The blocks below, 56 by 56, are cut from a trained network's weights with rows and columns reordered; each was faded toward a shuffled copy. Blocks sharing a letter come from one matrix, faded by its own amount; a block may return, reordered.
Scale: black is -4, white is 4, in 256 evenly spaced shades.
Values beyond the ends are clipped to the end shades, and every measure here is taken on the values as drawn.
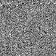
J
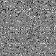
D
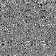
D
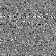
D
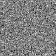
J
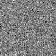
J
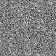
J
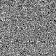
J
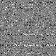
D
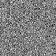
J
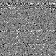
D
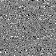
D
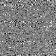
D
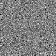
J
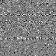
D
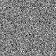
J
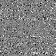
D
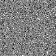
J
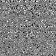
D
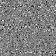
D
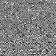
D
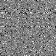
D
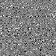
D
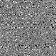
D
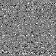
D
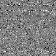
D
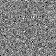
J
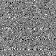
D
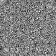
J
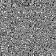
J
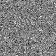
J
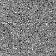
J
